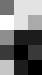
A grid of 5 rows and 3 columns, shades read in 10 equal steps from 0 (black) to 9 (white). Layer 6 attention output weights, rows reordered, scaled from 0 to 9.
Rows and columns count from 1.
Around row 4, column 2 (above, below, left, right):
1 1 2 2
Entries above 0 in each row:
3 3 3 2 2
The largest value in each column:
9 8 8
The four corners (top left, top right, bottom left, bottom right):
4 8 7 0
